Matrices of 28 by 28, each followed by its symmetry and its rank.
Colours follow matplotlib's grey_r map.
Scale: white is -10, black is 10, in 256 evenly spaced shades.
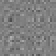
neither, rank three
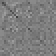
symmetric, rank five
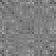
symmetric, rank three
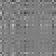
antisymmetric, rank two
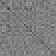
symmetric, rank five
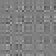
antisymmetric, rank two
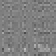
neither, rank three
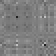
symmetric, rank three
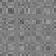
symmetric, rank three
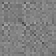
symmetric, rank five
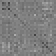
symmetric, rank five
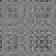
symmetric, rank three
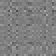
neither, rank three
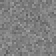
neither, full rank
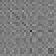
symmetric, rank five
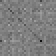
symmetric, rank five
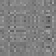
neither, rank three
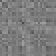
symmetric, rank three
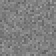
neither, full rank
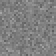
neither, full rank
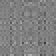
neither, rank three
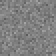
neither, full rank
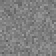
neither, full rank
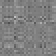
neither, rank three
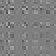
antisymmetric, rank two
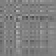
antisymmetric, rank two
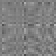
antisymmetric, rank two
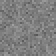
neither, full rank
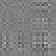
antisymmetric, rank two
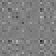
symmetric, rank three
